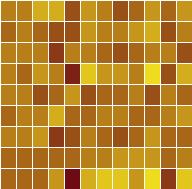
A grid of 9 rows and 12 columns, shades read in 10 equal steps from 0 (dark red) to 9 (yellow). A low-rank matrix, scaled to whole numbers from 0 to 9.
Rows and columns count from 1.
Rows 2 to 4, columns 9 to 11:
6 7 3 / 4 5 5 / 5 9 3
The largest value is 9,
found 2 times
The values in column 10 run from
3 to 9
